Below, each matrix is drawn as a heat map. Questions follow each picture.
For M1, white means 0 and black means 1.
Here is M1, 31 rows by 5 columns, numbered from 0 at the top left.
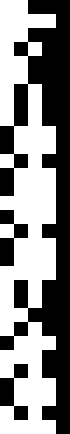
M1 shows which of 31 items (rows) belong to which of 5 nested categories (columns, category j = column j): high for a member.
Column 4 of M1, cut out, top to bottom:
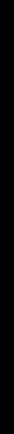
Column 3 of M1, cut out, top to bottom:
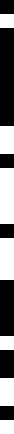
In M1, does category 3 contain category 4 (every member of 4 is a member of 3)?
no
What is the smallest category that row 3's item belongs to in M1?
1
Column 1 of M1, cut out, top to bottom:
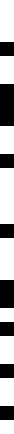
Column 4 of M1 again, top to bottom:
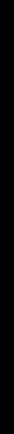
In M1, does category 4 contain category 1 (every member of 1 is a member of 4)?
yes
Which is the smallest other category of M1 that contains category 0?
4
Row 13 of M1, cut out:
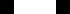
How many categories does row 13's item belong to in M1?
2
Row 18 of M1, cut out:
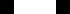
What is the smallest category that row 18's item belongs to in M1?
0
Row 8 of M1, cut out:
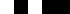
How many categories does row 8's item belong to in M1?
3
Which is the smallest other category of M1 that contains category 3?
4
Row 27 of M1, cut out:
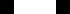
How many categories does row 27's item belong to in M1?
2
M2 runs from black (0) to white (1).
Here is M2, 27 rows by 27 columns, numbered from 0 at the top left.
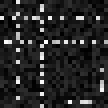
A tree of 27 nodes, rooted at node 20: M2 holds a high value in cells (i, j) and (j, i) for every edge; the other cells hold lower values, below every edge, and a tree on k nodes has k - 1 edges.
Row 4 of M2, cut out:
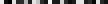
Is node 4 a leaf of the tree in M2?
no
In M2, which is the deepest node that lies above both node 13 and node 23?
10
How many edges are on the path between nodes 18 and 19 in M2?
4
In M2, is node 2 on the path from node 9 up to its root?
no
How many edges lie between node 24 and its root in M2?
2
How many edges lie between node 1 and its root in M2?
2
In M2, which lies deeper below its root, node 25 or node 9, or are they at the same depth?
node 9
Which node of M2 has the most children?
10
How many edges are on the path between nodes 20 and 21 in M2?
2
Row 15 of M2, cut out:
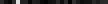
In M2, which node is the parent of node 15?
4
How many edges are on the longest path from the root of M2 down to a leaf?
2
